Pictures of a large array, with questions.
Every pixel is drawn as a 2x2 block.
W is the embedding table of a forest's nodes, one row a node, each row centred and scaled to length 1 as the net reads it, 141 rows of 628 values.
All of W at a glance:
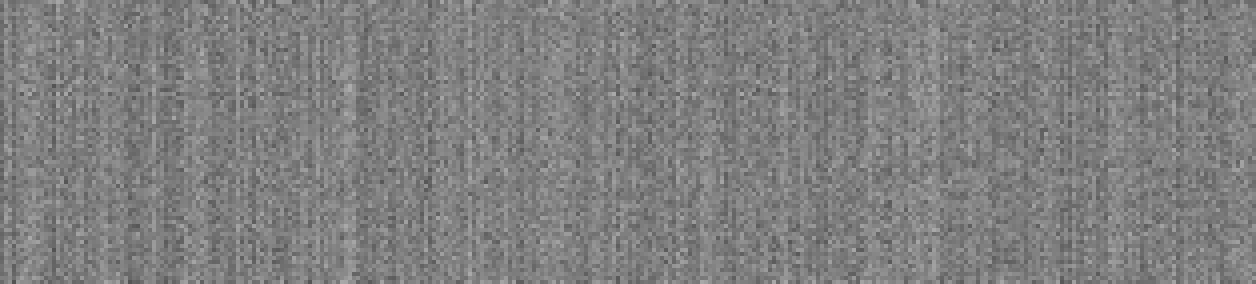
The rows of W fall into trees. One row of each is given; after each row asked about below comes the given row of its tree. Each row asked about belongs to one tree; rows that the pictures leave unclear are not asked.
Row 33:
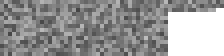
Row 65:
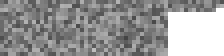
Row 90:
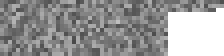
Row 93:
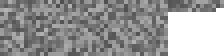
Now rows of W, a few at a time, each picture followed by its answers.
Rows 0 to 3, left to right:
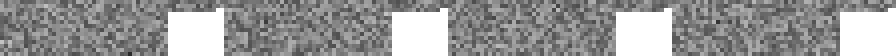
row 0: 93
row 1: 93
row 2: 93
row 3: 65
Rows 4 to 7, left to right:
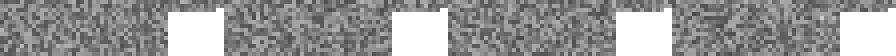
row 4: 90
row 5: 65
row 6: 65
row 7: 33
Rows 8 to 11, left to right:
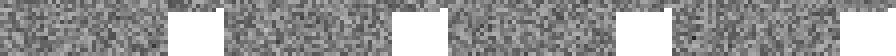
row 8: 93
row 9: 90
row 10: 93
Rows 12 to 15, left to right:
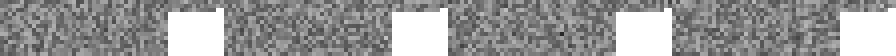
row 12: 90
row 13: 33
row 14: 90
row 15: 65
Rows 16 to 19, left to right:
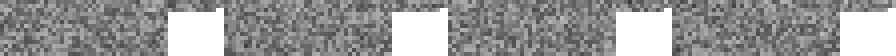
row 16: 93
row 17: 33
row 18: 65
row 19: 33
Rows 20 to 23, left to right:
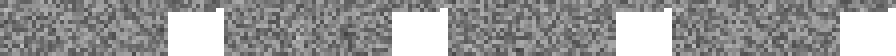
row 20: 93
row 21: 65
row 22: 65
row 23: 93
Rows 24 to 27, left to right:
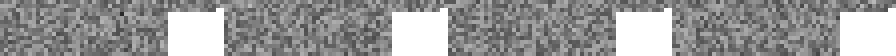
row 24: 65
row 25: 65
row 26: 65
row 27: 93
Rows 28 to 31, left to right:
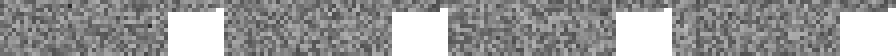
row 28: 33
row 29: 93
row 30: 65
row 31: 93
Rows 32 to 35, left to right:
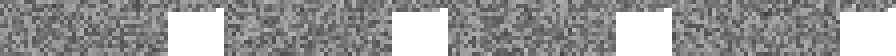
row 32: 33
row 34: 33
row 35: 65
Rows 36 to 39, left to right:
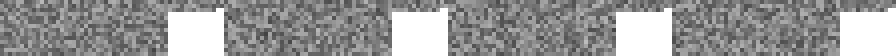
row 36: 33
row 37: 65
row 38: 65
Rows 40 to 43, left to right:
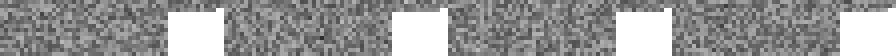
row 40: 93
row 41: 90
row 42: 65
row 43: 33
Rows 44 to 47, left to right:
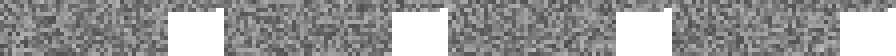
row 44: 33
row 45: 33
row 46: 65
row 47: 65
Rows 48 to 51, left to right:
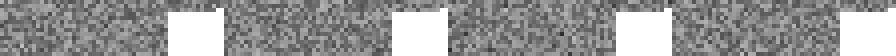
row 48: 93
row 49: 33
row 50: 90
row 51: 65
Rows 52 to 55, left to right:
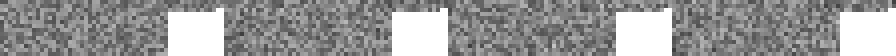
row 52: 65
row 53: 90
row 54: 33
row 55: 90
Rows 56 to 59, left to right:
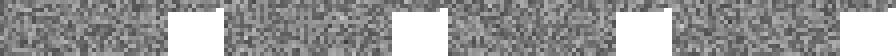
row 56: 33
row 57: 65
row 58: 33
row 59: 65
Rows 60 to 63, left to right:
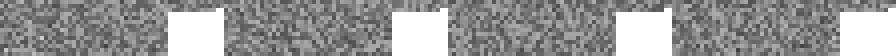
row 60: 33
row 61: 65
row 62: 93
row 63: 90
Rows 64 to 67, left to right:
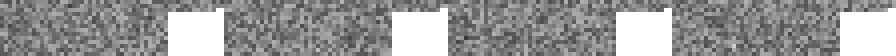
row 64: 90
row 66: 65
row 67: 33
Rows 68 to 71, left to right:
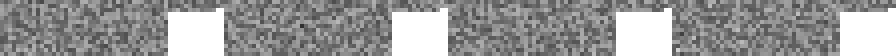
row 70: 65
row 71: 33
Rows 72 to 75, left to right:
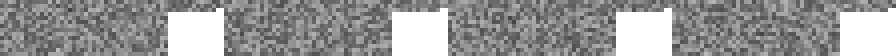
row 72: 93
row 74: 65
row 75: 33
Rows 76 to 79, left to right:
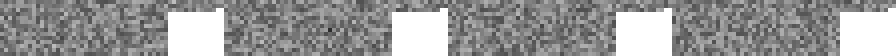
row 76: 65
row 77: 33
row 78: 33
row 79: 90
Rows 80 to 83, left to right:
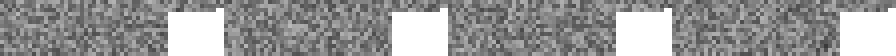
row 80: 33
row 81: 93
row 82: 33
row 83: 93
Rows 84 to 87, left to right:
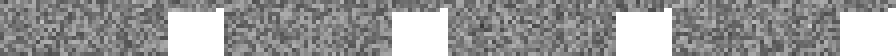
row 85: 65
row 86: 93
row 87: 65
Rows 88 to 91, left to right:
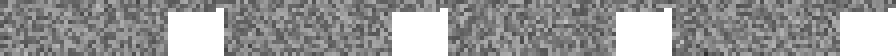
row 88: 93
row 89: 90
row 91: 90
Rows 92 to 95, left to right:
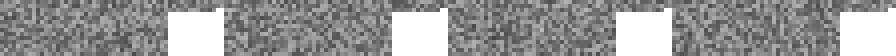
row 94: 65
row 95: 90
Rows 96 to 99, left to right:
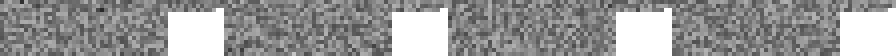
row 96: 65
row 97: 33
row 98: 90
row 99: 33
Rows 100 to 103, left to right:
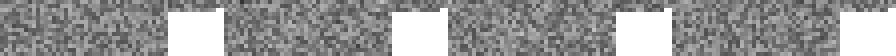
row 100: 65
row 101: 93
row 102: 93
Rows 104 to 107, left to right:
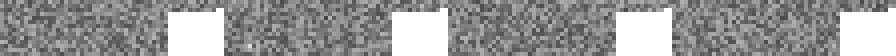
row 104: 33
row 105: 65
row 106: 33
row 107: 93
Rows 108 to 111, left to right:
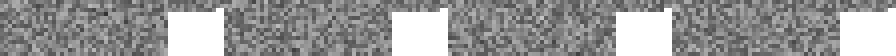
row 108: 65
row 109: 65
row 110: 93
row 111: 65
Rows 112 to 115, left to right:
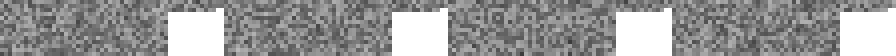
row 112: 33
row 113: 33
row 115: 33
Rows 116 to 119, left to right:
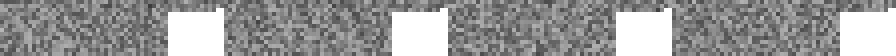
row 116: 90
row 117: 93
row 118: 65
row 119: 90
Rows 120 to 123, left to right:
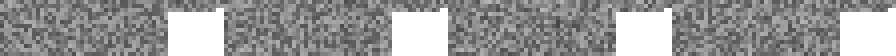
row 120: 65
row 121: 65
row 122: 33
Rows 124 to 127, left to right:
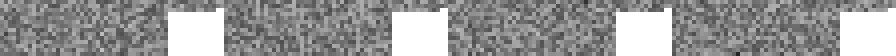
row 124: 65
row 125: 65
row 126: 93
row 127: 33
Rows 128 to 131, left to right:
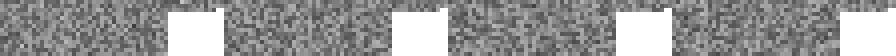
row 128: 90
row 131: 65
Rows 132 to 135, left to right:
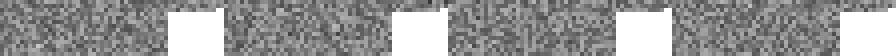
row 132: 33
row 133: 90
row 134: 65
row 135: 33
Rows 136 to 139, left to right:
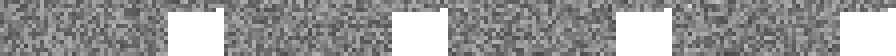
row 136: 90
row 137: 33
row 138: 65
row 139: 33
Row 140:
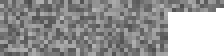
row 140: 33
